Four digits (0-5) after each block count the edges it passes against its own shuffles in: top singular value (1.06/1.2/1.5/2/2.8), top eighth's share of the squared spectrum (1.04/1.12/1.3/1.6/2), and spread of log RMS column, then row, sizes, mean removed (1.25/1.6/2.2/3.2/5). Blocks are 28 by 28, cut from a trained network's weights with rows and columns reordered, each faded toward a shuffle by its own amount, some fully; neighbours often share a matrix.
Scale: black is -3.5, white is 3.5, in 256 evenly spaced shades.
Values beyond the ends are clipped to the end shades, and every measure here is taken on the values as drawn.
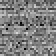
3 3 0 1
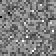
0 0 0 0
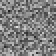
0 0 0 0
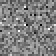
1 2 0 0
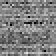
3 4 1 1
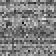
3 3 0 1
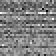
3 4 0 1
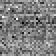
2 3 0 1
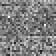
2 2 0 0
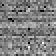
3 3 0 1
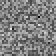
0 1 0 0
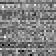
3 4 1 1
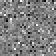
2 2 0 0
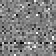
3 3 0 1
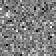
1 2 0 1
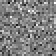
1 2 0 0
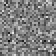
2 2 0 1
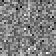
0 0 0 0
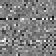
3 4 0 2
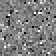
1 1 0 0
